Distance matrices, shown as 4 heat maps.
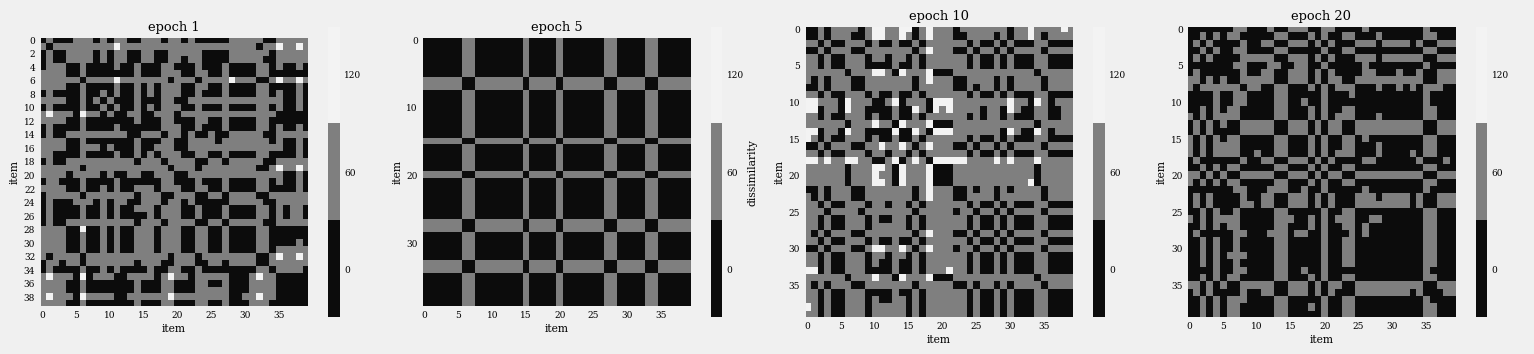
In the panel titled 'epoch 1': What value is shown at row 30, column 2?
60
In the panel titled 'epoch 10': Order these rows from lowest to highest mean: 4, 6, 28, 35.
4, 35, 28, 6
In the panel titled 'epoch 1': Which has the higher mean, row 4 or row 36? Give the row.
36
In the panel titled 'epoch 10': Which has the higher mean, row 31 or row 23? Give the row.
23
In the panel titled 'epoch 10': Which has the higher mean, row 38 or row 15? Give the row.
38
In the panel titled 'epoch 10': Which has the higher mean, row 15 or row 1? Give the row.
1
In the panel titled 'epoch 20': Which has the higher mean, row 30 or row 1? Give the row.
1
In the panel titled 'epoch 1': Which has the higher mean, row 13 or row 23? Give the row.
23
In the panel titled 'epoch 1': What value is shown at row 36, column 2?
60
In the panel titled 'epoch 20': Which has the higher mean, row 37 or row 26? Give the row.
26
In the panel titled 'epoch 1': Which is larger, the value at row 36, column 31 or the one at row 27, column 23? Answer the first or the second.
the first
